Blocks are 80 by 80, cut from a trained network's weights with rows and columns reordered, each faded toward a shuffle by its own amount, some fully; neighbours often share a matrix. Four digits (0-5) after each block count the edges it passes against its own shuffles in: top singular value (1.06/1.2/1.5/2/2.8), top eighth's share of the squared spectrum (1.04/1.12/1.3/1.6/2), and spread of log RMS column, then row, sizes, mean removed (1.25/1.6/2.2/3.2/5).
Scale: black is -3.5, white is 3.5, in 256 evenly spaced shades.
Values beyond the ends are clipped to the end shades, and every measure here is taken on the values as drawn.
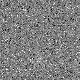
1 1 0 0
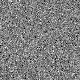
1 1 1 0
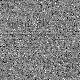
1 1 0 0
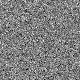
2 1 0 0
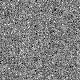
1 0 0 0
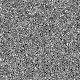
0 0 0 0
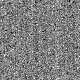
2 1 0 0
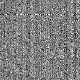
3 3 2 2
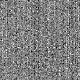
3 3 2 1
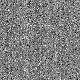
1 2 0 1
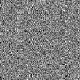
4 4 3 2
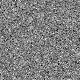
2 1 0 0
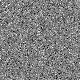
0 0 0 0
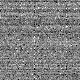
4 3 1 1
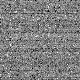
3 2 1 0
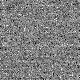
1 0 0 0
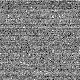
3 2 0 1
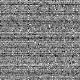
4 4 2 2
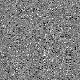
3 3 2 1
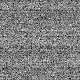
3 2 0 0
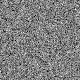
0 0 0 0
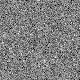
0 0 0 0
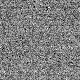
1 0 0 0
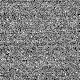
2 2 1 0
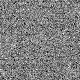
1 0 0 0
